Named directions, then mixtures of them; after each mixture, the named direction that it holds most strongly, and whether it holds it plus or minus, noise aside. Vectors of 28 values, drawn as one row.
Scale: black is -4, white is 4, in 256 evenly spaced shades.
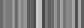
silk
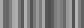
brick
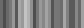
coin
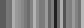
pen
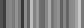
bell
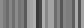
silk, minus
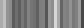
pen, minus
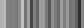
bell, minus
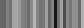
pen, plus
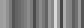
pen, minus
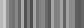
bell, minus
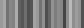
coin, minus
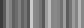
bell, plus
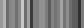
bell, minus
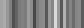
pen, minus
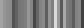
pen, minus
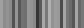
silk, minus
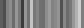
bell, plus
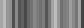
coin, minus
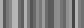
brick, plus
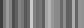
brick, minus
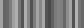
brick, plus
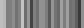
bell, minus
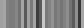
silk, minus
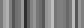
brick, minus
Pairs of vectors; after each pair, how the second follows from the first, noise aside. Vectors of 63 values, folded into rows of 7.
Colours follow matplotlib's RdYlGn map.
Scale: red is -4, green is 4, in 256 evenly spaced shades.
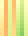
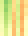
reversed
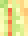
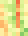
reversed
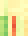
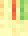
reversed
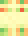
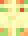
sign-scrambled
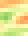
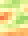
reversed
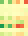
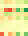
reversed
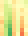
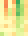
reversed
